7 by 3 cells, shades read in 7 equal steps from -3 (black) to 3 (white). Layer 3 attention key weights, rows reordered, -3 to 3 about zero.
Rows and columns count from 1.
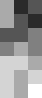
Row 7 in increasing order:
1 2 3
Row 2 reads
1 -1 -2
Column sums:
7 1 3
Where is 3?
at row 7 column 3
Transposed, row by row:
1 1 -1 0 2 2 2 / -2 -1 -1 1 2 1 1 / -1 -2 0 0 1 2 3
